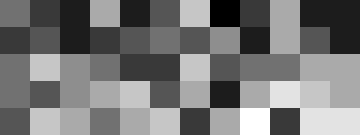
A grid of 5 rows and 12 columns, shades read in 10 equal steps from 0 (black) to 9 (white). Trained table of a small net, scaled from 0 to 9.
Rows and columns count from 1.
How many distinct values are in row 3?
6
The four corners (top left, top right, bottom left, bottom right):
4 1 3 8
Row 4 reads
4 3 5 6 7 3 6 1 6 8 7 6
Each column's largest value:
4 7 6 6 7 7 7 6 9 8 8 8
